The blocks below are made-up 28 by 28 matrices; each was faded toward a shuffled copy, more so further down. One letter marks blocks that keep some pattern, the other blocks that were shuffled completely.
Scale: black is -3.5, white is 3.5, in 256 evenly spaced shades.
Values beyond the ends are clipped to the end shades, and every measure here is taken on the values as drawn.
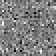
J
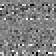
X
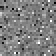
J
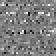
X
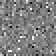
J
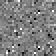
J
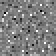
J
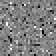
J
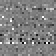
X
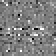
X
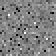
J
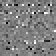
X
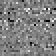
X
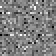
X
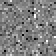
J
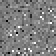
J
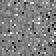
J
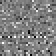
X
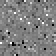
J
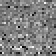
X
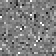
J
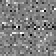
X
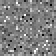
J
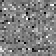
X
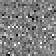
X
